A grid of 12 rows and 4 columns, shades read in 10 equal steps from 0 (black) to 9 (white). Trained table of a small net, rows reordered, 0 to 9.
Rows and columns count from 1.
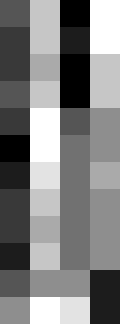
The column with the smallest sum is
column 1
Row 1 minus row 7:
2 -1 -4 3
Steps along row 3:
up down up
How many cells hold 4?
5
